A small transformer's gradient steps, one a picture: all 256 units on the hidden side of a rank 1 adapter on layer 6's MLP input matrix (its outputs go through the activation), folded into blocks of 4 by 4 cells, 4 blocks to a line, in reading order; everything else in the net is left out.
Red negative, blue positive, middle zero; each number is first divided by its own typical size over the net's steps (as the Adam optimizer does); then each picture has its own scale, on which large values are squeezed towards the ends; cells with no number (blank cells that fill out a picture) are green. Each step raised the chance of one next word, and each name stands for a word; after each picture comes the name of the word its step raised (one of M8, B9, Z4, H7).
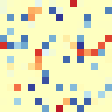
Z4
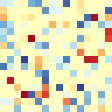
Z4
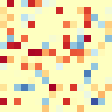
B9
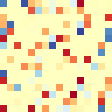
B9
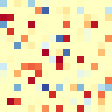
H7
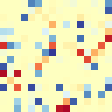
Z4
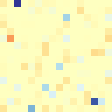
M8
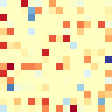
H7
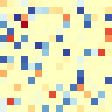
B9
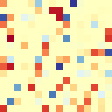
M8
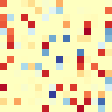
Z4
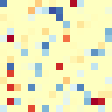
M8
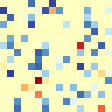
B9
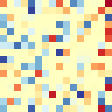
B9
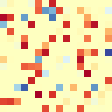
H7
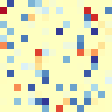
Z4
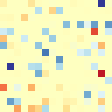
H7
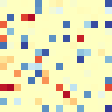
H7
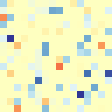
M8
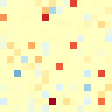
M8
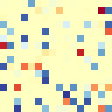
Z4
